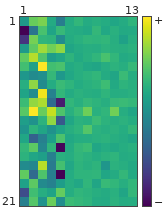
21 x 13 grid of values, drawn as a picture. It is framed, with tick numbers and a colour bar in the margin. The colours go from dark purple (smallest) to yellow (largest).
The values are skewed, with a long tail toward low values. Neither half mirrors the other. A vertical seam about 40% of the way across splits the table, and the right part is calmer. There is no overall slope.
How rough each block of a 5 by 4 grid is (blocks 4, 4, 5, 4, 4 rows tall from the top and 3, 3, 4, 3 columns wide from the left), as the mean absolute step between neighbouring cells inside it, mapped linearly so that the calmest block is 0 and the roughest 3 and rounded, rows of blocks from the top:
3 1 0 0
2 1 0 0
2 3 0 0
2 3 0 0
3 2 0 0
